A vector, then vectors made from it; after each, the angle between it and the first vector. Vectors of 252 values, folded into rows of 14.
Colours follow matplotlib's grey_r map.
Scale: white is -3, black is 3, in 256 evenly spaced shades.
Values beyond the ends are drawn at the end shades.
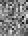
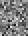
orthogonal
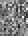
nearly opposite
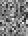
nearly opposite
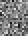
orthogonal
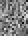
nearly parallel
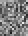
nearly opposite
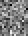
partly aligned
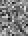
orthogonal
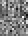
nearly opposite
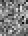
nearly parallel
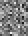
partly aligned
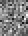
nearly parallel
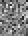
nearly parallel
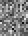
nearly parallel
